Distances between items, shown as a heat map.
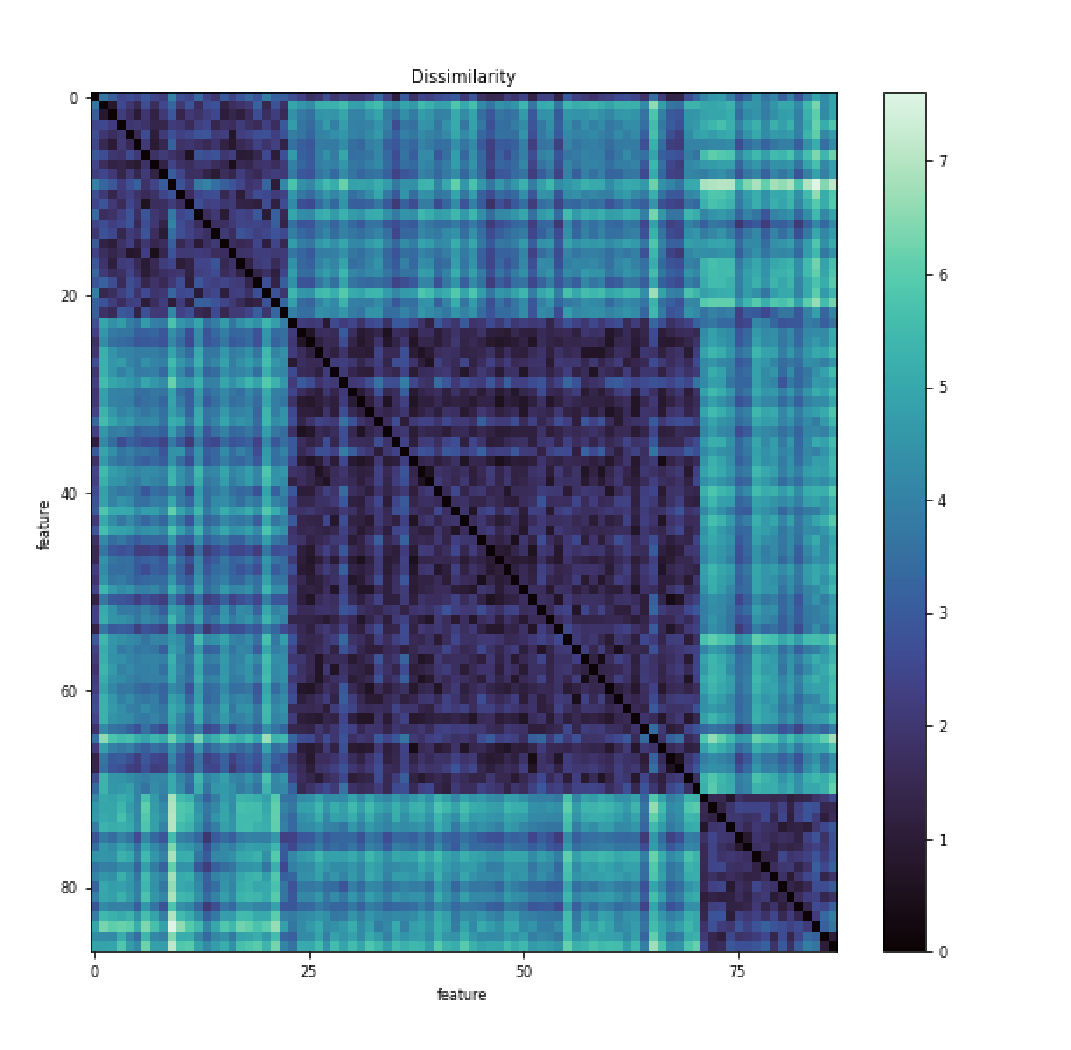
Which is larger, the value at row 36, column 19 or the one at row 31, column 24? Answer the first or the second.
the first
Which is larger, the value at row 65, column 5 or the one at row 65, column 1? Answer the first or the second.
the second
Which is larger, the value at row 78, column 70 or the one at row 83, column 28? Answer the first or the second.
the first
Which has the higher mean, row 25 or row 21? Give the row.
21
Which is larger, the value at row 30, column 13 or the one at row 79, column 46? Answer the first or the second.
the second
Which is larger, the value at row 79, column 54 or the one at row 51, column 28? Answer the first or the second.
the first
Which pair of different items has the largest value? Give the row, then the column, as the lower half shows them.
84, 9
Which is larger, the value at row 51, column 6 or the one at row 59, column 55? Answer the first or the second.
the first
